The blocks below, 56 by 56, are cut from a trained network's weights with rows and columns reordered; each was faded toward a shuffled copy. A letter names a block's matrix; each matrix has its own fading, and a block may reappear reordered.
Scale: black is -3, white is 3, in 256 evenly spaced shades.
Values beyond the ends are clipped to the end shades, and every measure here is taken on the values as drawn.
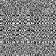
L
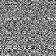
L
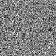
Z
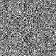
Z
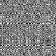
L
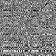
L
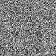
Z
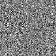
Z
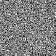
Z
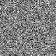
Z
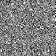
Z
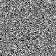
Z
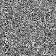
Z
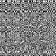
L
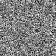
Z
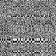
L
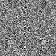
Z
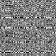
L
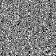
Z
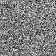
Z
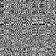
L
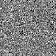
Z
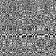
L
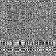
L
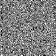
Z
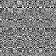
L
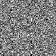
Z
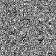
Z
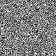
Z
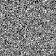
Z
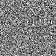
Z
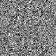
Z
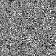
Z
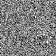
Z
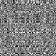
L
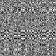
L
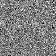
Z
